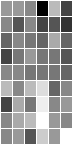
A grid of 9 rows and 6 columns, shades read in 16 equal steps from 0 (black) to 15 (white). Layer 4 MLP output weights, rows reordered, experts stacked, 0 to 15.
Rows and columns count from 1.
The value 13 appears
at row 6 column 4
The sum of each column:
66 74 73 78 72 64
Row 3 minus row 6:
-5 0 -4 -7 4 -2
